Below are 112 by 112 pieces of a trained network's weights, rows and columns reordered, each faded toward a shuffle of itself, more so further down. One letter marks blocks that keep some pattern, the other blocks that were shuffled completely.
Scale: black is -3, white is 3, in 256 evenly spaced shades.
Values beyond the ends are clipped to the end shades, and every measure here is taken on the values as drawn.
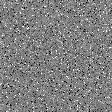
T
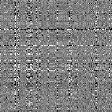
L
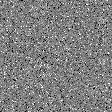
T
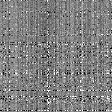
L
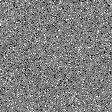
T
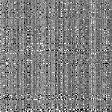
L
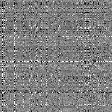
L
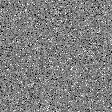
T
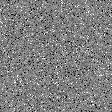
T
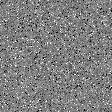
T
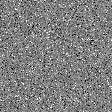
T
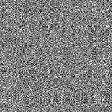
L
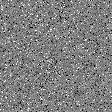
T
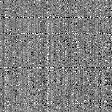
L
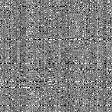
L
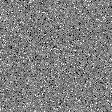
T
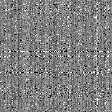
L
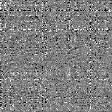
L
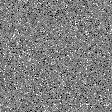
T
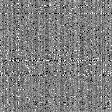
L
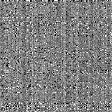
L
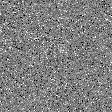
T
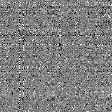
L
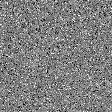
T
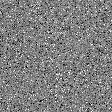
T
